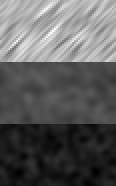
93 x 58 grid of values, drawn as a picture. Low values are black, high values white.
It is made of 3 by 1 panels. Panel 1,1: high, slanting up to the right. Panel 2,1: low, blotchy, faint in contrast. Panel 3,1: very low, blotchy, faint in contrast.
